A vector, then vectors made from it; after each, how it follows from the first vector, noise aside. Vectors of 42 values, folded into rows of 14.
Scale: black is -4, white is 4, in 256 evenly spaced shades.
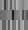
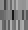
copied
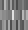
negated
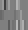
partly zeroed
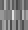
negated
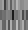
copied
